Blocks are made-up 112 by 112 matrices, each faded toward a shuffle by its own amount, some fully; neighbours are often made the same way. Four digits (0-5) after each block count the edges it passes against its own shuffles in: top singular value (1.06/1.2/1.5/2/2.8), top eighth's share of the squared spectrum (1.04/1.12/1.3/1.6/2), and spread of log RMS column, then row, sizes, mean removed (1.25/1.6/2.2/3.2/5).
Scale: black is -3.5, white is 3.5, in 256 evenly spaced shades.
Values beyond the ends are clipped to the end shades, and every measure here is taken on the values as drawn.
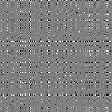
5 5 4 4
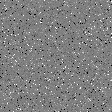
0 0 0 0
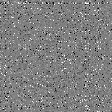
4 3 2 2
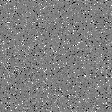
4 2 1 1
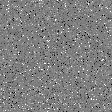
2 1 0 0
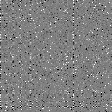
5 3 2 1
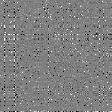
5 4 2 2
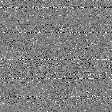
2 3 0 3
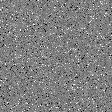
0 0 0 0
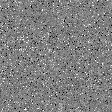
0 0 0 1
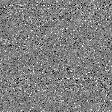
1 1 0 2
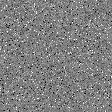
0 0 0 0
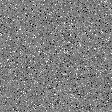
0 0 0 0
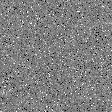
0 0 0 0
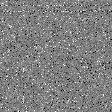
1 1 0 1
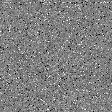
1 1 0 1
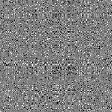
5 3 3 2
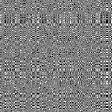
5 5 4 4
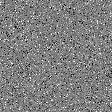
2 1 0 0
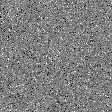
1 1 0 0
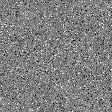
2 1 0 0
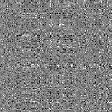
4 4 3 3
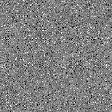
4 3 1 2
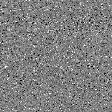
3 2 1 1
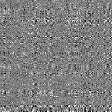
4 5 3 4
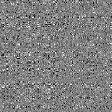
4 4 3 3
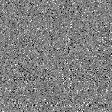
3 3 1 2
